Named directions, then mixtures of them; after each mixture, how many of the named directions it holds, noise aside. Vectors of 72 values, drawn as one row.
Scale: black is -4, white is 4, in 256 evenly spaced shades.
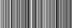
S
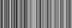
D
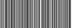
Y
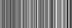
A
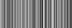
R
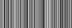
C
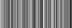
two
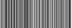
two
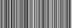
three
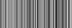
one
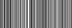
three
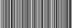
three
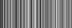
three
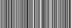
two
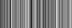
one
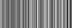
two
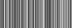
one
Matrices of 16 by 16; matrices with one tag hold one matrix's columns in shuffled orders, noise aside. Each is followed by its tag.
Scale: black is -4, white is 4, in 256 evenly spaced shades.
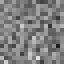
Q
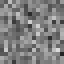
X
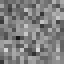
X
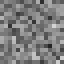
Q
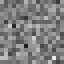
Q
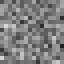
Q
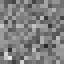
Q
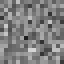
X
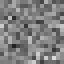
Q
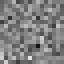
Q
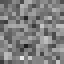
Q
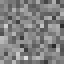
Q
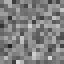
Q
